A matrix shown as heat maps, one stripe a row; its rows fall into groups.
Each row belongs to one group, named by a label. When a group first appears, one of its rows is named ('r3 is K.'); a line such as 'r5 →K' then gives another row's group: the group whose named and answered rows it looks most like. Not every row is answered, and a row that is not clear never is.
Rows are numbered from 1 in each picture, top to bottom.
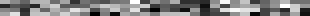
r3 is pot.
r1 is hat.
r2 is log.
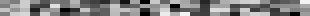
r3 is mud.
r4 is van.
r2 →mud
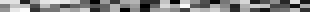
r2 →van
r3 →mud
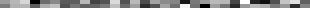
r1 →mud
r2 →van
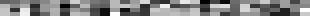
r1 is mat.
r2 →mud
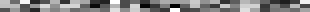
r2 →pot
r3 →log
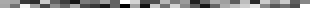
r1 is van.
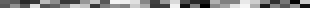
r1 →log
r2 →pot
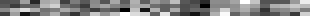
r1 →log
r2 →log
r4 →log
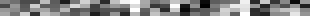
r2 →pot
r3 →hat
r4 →mud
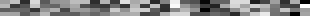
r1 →pot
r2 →hat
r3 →mat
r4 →van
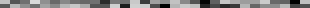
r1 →hat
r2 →mat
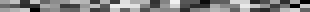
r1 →pot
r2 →log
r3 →mud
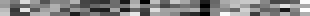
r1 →hat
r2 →hat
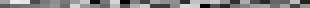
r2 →mat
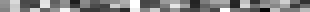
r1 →van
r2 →van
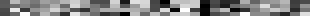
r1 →mat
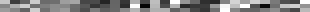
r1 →hat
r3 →hat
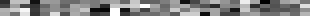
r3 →mud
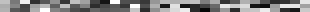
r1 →mud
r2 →hat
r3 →van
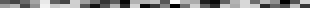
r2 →pot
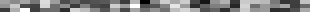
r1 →van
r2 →van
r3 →mat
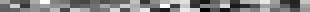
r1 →van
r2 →van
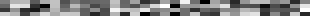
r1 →van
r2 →mud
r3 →log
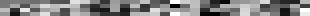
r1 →mat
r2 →pot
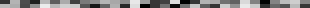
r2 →pot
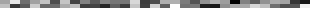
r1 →van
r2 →hat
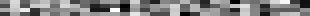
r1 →van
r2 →pot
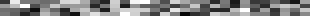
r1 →mat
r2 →mud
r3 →mat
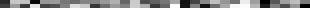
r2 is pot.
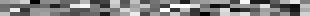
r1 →mud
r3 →van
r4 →hat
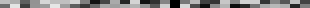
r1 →pot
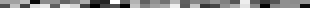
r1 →mud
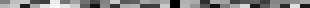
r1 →mud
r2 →pot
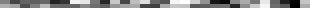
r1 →mat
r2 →van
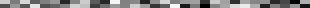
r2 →pot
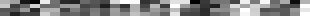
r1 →van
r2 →hat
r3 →log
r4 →log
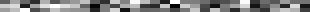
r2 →pot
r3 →mud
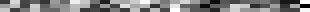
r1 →mat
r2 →pot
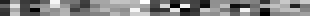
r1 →log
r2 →van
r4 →log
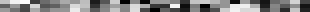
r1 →mud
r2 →pot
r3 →pot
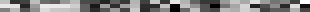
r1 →hat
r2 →pot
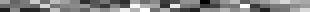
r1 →hat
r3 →log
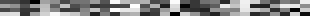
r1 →log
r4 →pot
